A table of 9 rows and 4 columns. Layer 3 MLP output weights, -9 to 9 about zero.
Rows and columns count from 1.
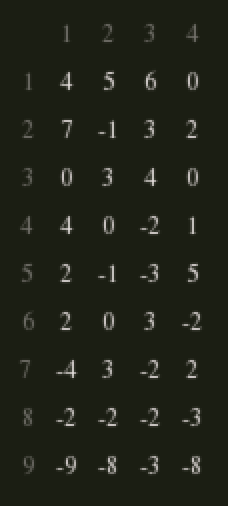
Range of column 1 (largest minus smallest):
16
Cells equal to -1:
2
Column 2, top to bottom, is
5 -1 3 0 -1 0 3 -2 -8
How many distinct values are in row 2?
4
